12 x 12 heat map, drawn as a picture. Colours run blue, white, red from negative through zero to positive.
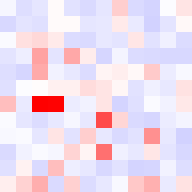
Average level on the scale: 50%. Roughest part: middle left. Mirror symmetry: none. Ninth with the highest average: middle left.
